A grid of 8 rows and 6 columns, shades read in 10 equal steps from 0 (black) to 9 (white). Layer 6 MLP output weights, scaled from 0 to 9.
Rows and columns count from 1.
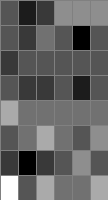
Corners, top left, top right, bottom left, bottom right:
3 5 9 6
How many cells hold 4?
10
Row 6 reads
3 4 6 4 3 5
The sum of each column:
31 19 29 29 25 32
